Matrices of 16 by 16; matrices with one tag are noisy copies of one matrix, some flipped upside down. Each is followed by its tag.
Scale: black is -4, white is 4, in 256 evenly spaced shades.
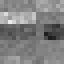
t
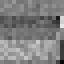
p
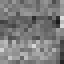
p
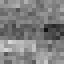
t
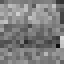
p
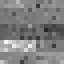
t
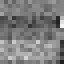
p
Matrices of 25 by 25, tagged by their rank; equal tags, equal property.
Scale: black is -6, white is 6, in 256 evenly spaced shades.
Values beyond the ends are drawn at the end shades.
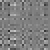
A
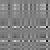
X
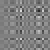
X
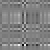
X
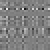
A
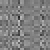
A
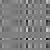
X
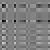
X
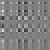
X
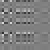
X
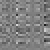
A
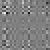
A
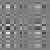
X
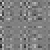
A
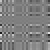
X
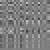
A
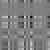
X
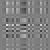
X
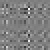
A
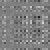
A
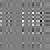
X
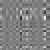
A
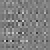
A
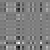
X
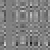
A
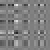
X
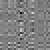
A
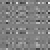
A
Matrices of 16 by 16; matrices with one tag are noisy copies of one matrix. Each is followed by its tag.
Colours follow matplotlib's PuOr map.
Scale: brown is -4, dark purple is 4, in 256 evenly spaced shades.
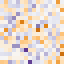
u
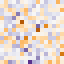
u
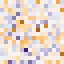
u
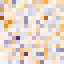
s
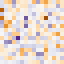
s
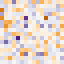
s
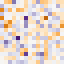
s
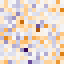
u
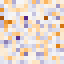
s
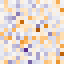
u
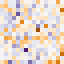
u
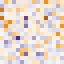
s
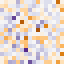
u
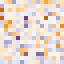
s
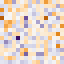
s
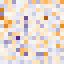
s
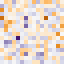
s
